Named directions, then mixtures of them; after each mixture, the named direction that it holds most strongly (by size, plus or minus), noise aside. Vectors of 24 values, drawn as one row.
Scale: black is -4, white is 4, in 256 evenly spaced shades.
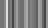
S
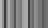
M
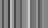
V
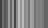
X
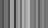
V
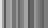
M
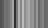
X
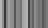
M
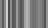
S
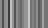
V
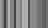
M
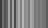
X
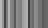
M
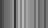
X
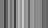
X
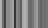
M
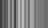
X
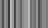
V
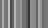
V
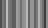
S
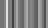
S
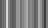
S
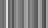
S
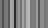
V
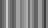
S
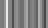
S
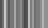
M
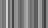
S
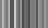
V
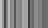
M
